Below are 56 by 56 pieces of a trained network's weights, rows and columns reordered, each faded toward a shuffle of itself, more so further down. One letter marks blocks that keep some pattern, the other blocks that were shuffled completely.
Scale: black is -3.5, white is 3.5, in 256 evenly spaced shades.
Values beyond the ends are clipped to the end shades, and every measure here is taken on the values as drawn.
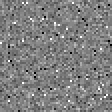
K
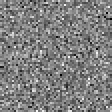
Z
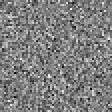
Z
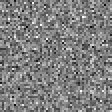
Z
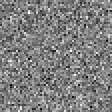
Z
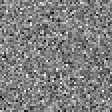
K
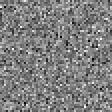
K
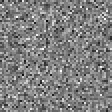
K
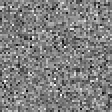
Z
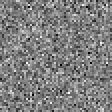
Z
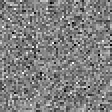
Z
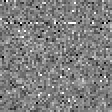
Z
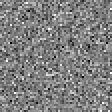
K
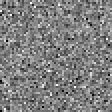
K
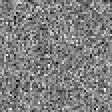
K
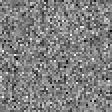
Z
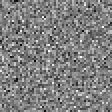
K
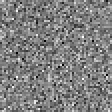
K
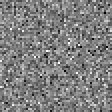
K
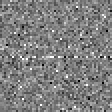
Z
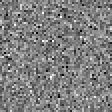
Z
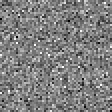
Z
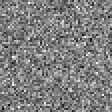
K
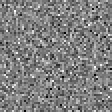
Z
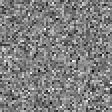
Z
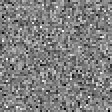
K
